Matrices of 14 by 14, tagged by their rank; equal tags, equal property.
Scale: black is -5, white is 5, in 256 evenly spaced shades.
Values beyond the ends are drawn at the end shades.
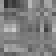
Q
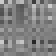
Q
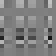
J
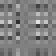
J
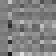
Q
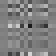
J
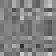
Q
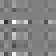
J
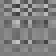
J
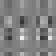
J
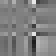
J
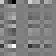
J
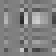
J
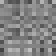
Q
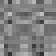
Q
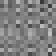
Q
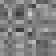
Q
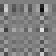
J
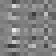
Q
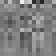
Q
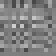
Q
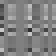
J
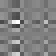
J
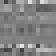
Q
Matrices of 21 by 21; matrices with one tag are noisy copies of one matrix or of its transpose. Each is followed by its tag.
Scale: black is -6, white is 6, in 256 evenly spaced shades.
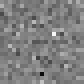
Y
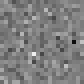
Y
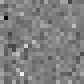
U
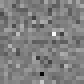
Y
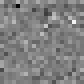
U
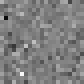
U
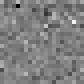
U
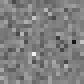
Y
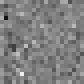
U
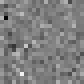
U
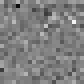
U
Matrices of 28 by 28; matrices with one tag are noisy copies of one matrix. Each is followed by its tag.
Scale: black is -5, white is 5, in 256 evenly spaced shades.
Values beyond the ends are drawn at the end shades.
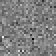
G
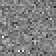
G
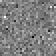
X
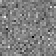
X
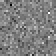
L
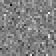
L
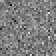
L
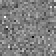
X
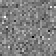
X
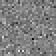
G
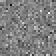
L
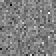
L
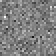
X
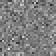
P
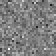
P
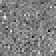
X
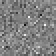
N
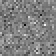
N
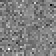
P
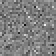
N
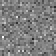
G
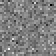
P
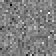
L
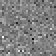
G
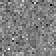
P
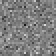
N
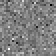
P
